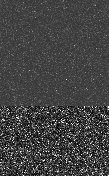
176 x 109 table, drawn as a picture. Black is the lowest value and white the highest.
There are no regular stripes. The top part is calmer, up to a seam about 60% of the way down. Most values sit low, with a long tail of high ones. Neither half mirrors the other. Fine speckle covers the field. There is no overall slope.
